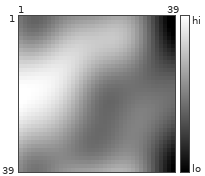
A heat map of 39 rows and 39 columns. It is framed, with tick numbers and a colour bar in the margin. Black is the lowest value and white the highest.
The middle left is the ninth with the highest average. The field is smooth, with broad soft blobs. The field climbs toward the left. The middle right is the calmest part. The histogram is bell-shaped.
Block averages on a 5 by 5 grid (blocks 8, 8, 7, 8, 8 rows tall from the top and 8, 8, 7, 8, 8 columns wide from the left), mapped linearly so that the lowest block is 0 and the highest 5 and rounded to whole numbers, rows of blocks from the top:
2 3 3 3 0 | 4 4 3 2 1 | 5 4 2 1 1 | 4 3 1 2 1 | 2 2 2 2 0
